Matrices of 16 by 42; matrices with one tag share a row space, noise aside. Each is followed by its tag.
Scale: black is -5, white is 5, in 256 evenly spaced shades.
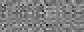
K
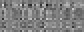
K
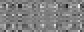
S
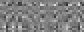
S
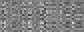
K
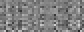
S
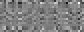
S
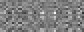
S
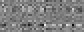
K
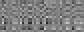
K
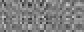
K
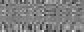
K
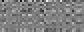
K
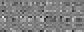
K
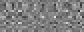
S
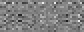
S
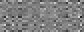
S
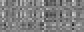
K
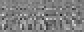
K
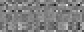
S
